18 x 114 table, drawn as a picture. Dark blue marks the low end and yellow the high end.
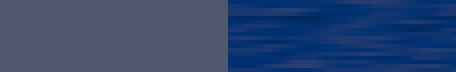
The table splits into one row of 2 panels. Panel 1,1: low, flat. Panel 1,2: very low, streaked across, faint in contrast.
